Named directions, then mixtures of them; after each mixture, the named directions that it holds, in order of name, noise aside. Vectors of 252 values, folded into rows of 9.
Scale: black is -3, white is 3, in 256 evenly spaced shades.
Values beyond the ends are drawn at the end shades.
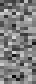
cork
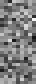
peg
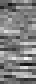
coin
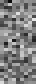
cork, peg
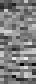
coin, cork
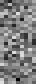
cork, peg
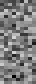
cork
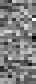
coin, peg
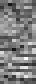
coin, peg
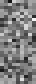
peg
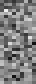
cork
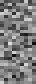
cork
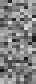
peg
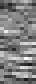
coin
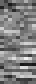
coin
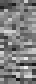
coin, cork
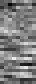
coin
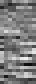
coin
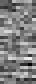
coin, peg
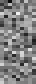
cork, peg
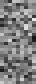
peg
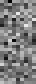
cork, peg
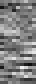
coin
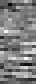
coin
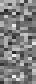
cork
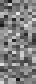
cork, peg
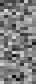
cork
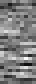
coin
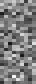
cork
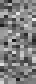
cork, peg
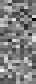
peg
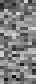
coin, cork
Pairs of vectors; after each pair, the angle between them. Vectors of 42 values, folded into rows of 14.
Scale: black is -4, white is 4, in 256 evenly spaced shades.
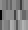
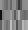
nearly parallel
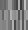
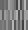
nearly parallel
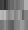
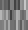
partly aligned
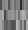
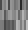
nearly parallel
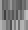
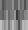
partly aligned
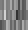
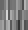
orthogonal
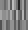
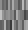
partly aligned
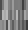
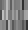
nearly parallel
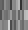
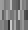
nearly opposite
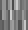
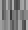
nearly opposite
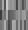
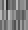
nearly opposite
